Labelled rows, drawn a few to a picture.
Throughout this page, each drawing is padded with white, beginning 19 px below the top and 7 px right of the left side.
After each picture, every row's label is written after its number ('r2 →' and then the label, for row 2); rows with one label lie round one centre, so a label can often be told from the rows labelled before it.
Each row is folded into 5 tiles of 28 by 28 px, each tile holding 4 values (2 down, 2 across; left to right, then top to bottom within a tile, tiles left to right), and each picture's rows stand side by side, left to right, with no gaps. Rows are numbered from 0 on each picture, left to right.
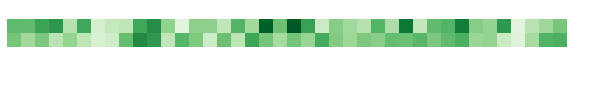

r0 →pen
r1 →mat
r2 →mat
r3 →pen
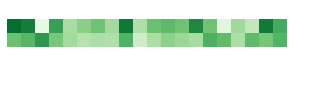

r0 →mat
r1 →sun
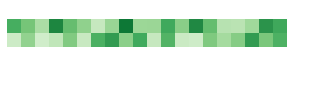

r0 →sun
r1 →sun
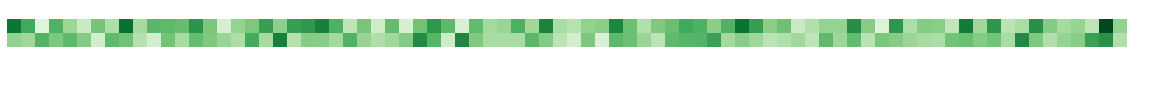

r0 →mat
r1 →sun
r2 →pen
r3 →mat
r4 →sun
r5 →pen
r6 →mat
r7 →mat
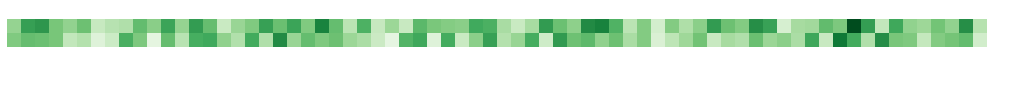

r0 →pen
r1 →sun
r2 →pen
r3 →sun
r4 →pen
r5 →sun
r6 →mat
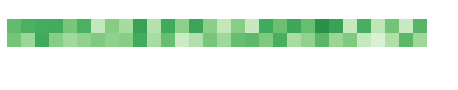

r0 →pen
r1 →sun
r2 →pen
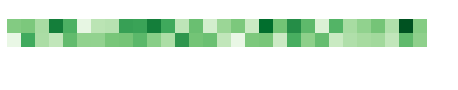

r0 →sun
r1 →mat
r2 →mat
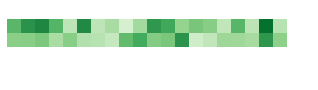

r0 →pen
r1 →mat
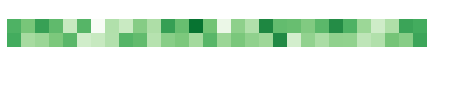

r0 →pen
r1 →sun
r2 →sun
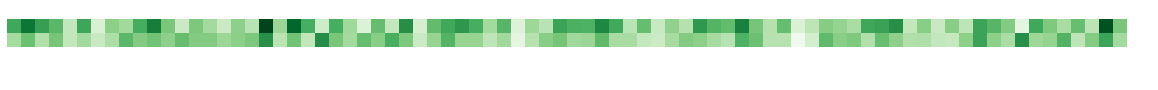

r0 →pen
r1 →mat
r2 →mat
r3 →pen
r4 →pen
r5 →pen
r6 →pen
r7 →mat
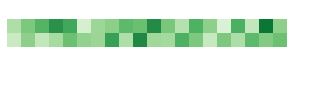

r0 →sun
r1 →mat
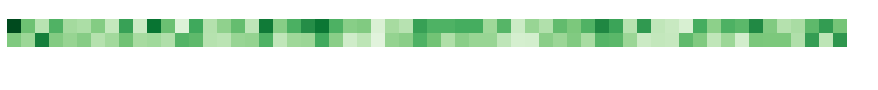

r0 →mat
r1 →mat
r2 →pen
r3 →pen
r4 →pen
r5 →sun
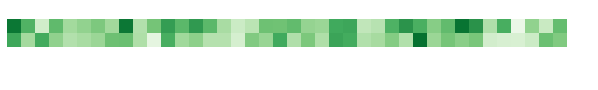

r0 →mat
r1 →sun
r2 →sun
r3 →pen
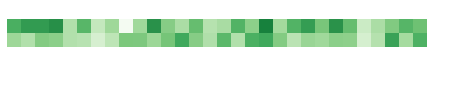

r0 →pen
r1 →mat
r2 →sun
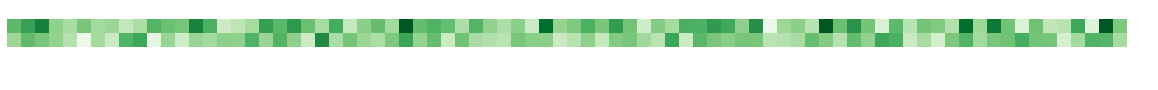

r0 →pen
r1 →sun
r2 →mat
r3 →mat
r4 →sun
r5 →mat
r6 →mat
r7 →mat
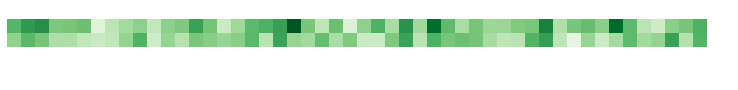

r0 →pen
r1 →sun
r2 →mat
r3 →mat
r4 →sun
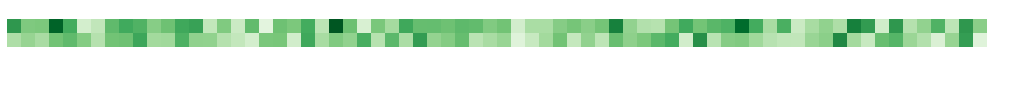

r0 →sun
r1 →pen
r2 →sun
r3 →pen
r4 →sun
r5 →pen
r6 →mat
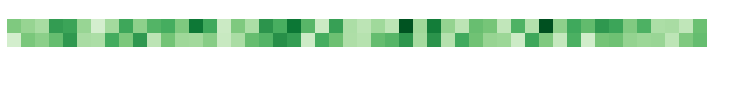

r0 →sun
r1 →sun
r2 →mat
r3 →mat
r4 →pen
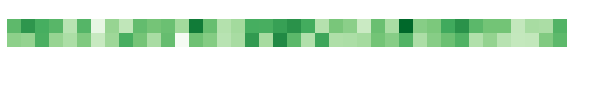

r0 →pen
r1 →sun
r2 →mat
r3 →pen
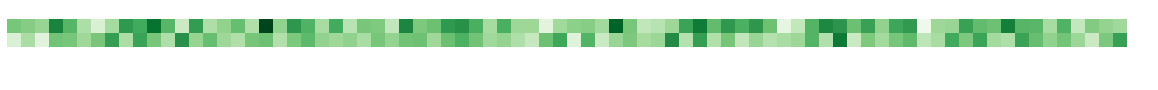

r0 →sun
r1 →mat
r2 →mat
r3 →pen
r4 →sun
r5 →sun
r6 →sun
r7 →pen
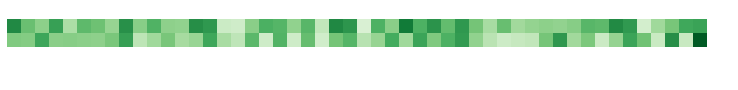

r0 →mat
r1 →sun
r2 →sun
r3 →pen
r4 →sun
